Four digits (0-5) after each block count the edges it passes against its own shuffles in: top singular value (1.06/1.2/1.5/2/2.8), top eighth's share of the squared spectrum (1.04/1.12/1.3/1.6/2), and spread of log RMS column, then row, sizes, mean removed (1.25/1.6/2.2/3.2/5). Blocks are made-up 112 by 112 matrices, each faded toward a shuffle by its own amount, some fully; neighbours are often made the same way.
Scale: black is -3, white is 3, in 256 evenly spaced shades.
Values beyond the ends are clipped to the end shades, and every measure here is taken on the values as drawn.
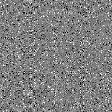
4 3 2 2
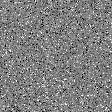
2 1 0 0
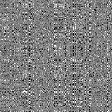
5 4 4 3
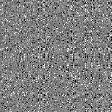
4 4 3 2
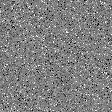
0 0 0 0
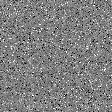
0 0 0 0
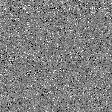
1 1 0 1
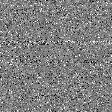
1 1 0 3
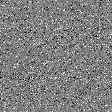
1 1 0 2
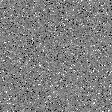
0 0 0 0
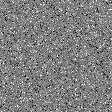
0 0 0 0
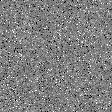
0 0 0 0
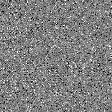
3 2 1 0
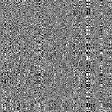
5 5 4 3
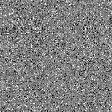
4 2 1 1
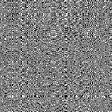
5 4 3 3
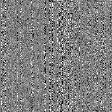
2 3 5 0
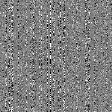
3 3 4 0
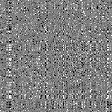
5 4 3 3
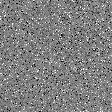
2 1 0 0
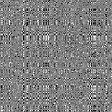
5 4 4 3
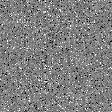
4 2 1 1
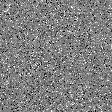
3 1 0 0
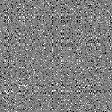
5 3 3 2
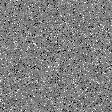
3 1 0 0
